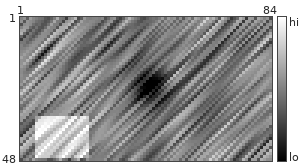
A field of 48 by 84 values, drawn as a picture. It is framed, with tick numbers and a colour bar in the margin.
Odd patch: higher, in the bottom left. Grain: diagonal, up to the right. Ninth with the lowest average: centre. Dips: one, in the centre. Ninth with the highest average: bottom left.
